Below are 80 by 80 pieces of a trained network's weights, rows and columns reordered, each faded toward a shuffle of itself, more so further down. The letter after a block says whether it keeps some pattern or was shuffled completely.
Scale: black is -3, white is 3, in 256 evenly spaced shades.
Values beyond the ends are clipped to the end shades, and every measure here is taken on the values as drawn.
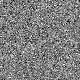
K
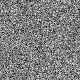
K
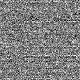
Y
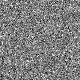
K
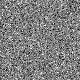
K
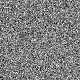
K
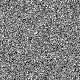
K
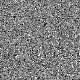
Y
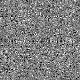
Y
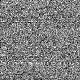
Y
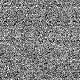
Y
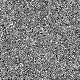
K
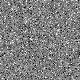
K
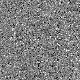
Y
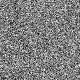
Y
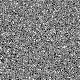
K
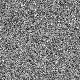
K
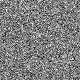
K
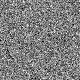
K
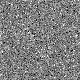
K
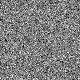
K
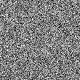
K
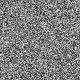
K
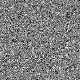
Y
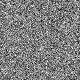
K
